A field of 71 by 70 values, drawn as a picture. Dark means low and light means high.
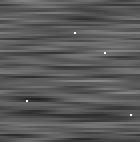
Four lone cells stand out, each far higher than its neighbours. Streaks run across, left to right. The distribution is heavy-tailed on both sides. No overall slope runs across the table.
